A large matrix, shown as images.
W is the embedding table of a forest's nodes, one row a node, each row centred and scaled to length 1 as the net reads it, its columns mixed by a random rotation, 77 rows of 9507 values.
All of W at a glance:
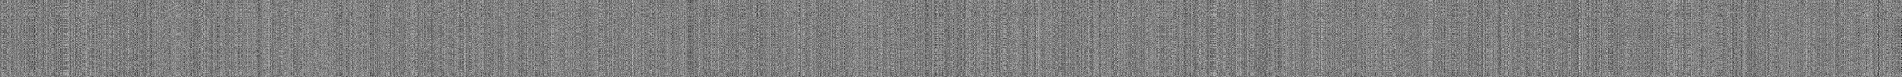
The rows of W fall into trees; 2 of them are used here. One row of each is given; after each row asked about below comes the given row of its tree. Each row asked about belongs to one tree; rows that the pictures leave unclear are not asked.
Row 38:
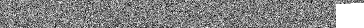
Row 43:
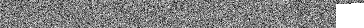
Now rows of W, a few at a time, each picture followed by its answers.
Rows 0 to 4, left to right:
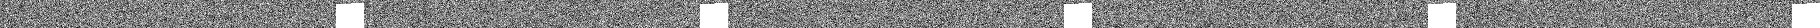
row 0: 43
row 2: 43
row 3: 38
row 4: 43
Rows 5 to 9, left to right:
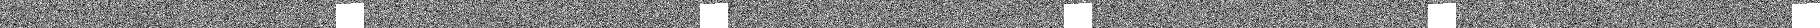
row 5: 38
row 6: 38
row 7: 43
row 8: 43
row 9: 38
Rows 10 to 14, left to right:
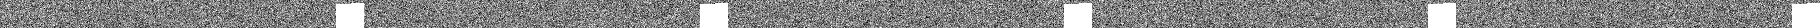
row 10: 38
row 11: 43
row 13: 38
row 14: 38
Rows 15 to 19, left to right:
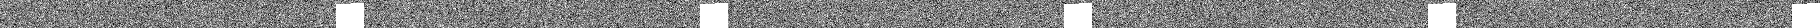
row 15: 38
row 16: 38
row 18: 38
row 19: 43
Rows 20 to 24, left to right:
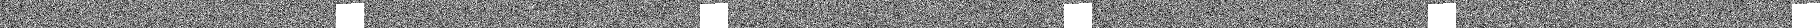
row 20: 43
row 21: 43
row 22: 38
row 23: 43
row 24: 38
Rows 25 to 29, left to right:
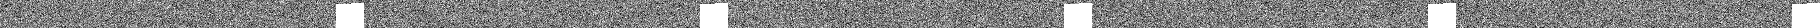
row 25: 43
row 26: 43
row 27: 38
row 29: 43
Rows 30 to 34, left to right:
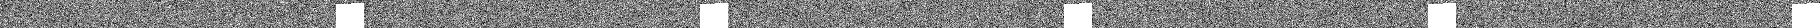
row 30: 43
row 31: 43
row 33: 38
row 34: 38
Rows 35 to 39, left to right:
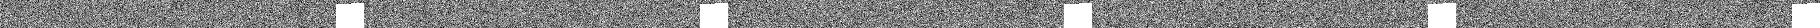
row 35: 43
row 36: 43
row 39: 43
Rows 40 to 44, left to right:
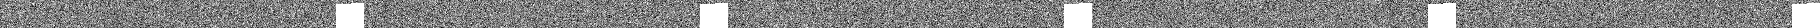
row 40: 38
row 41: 43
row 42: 38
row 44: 38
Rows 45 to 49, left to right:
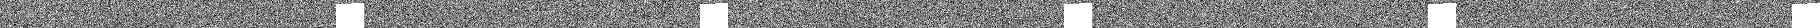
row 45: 38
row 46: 43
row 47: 38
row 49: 43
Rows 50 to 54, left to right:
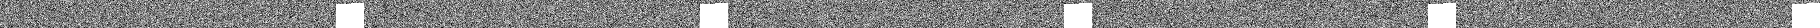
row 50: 43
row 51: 43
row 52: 43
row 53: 43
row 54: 38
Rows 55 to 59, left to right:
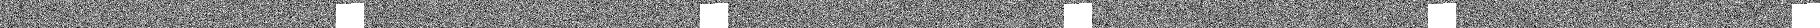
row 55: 43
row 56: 43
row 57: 43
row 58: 38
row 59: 43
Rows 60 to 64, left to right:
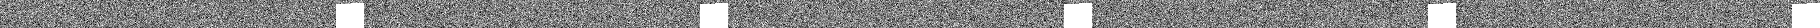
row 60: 38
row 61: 43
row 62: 43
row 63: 43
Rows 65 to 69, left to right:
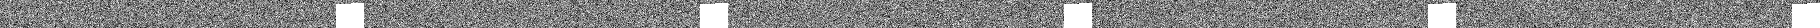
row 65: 38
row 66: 43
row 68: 43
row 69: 43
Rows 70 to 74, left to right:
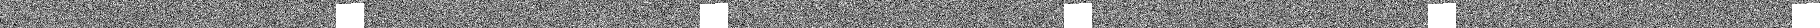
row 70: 38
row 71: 43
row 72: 38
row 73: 38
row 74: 38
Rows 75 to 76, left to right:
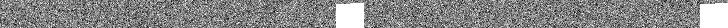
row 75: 38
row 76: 43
